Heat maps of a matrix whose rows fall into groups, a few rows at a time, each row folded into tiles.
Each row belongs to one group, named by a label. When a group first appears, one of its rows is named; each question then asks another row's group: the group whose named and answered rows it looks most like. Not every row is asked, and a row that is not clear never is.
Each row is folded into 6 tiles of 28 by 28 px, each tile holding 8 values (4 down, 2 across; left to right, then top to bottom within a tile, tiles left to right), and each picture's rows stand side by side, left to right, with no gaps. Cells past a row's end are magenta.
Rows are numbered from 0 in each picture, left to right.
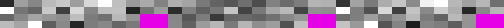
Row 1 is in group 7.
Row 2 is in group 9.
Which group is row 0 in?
9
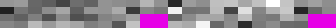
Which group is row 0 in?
7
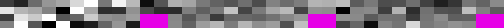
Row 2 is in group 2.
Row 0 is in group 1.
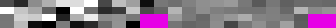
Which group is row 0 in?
1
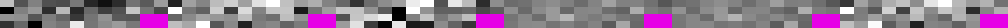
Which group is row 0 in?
2
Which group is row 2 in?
1
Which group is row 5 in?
9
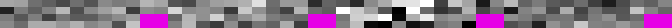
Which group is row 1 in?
1
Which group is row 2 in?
1
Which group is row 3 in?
2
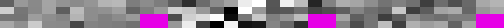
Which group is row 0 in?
9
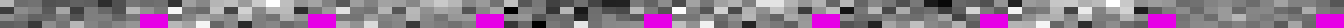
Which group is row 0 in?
2
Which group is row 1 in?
9
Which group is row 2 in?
9
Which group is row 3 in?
2
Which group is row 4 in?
9
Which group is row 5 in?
2
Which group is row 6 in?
9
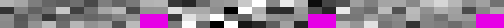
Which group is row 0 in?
7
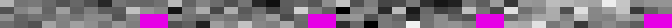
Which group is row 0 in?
2
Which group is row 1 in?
2
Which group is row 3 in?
9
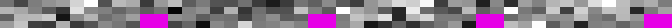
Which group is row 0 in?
1
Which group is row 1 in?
2
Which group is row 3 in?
9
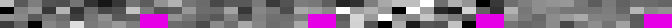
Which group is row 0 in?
2
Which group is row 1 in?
2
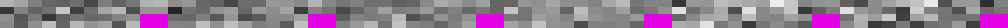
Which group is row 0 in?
7
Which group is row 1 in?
7
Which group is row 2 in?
7
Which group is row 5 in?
1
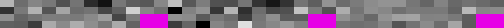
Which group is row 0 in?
2
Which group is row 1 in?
2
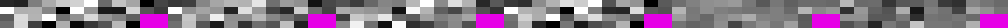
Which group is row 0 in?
1
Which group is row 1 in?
1
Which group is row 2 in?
1
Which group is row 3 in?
1
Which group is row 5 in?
2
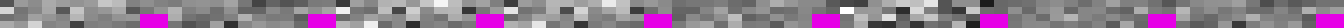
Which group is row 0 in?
9
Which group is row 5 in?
1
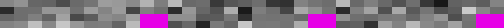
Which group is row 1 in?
2
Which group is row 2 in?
2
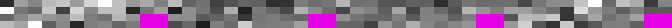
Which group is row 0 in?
9
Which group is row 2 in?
2
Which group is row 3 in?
1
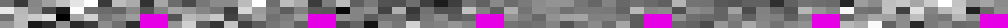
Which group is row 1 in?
1
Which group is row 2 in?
2
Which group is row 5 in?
9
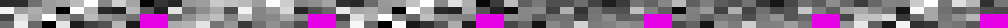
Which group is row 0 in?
1
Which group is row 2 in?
1
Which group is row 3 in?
2
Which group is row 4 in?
2
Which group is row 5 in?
1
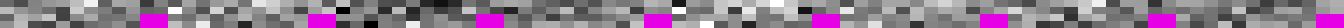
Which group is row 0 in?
1
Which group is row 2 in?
2
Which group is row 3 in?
7
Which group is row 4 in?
9
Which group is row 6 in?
1
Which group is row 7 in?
7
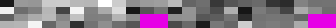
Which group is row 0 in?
9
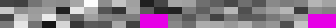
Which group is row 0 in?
1
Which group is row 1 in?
7
